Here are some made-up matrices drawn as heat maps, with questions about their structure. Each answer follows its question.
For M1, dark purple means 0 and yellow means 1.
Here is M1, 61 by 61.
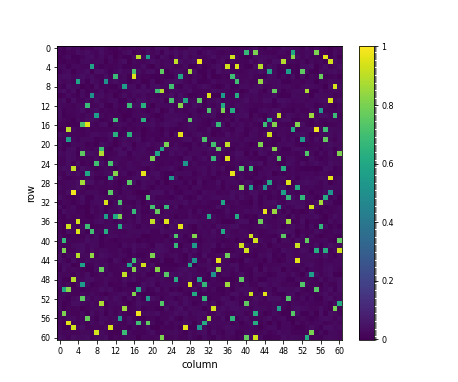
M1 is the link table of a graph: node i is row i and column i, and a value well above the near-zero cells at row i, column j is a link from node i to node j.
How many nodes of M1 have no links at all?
1
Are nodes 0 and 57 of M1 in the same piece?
no
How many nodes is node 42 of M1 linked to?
5
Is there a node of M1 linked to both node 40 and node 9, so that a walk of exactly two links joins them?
yes
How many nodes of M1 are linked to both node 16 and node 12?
1
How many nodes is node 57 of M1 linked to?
5
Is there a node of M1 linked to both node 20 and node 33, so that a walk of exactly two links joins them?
yes
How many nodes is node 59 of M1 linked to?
3
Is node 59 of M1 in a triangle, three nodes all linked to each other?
yes
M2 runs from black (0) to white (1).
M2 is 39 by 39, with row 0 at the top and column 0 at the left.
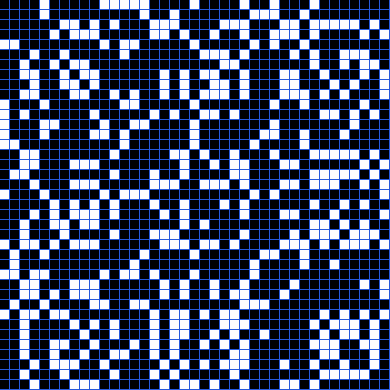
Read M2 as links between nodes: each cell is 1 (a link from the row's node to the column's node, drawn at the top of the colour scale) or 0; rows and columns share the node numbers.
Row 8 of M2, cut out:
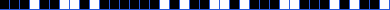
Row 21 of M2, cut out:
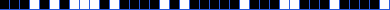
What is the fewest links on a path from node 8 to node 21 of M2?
1
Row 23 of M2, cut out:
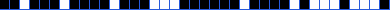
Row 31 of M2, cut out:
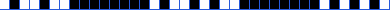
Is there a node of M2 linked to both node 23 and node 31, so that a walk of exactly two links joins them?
yes
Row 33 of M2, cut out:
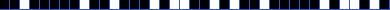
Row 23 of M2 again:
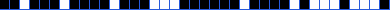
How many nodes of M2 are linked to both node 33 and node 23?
7
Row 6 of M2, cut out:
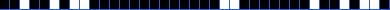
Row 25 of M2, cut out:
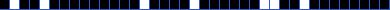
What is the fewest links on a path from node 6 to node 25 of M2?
4
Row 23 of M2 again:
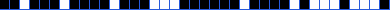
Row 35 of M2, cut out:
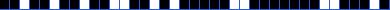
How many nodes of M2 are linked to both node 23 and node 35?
8
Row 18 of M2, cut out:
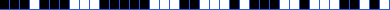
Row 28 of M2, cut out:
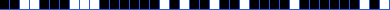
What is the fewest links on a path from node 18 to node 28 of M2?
1
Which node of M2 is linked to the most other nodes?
node 24
